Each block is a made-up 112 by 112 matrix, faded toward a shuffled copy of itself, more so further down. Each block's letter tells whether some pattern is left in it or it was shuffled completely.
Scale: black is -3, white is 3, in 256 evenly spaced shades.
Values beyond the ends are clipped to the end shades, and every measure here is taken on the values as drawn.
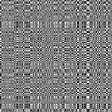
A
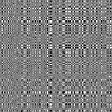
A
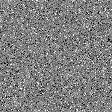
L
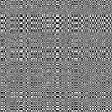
A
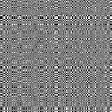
A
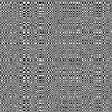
A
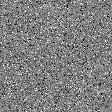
L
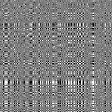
A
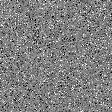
L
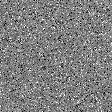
L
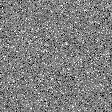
L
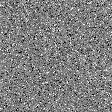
L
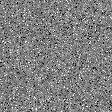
L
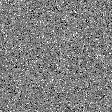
L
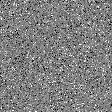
L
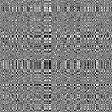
A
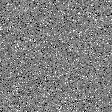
L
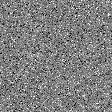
L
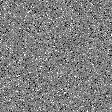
L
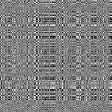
A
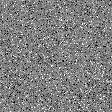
L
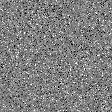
L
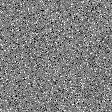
L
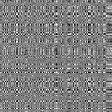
A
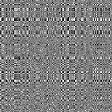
A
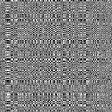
A
